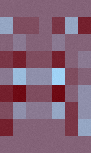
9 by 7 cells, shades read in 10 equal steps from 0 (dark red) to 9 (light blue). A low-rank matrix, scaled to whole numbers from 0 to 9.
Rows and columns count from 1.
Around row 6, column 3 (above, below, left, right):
6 5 0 3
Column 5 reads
4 2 5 1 9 0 7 4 4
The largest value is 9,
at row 5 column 5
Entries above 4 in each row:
0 2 2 1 5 1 5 1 0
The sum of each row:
28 27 30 19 41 17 34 26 28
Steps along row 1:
same same same same same same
